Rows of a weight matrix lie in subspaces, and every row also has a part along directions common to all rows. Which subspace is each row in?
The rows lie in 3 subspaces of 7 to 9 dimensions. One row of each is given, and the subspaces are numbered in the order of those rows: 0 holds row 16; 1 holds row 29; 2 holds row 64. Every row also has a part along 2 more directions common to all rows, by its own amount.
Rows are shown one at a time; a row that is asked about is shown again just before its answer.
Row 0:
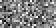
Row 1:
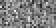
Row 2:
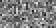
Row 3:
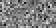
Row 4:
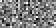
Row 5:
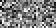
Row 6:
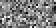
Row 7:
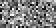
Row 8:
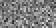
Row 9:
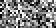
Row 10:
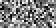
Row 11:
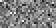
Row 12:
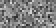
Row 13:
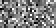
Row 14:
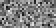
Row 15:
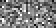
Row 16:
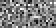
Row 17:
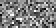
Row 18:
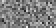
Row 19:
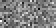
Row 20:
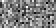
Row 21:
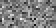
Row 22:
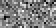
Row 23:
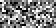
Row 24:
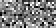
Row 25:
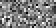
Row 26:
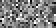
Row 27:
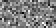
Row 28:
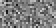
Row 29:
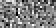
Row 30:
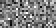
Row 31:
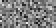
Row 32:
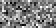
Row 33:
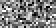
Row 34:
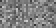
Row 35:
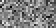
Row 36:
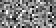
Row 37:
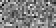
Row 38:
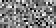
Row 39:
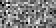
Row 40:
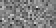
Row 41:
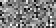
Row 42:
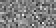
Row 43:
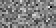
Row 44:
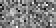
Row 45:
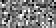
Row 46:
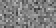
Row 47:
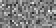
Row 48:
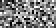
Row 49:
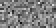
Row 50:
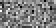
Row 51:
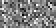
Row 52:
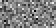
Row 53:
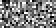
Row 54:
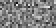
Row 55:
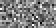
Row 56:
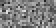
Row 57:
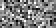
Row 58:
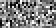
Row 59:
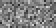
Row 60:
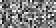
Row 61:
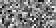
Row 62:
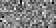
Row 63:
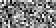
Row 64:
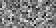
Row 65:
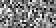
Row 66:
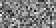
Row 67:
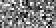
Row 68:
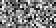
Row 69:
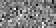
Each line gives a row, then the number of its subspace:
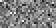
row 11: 2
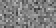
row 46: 1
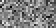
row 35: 2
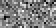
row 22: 1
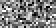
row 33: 0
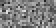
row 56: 0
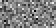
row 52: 1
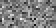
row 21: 2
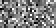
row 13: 2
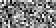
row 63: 0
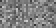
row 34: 1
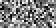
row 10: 2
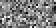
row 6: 1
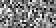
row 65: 0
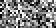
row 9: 2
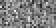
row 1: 0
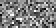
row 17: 2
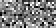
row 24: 1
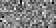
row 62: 1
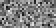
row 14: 2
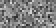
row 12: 0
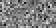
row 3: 0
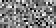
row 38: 1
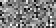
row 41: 2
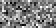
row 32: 0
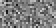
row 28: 0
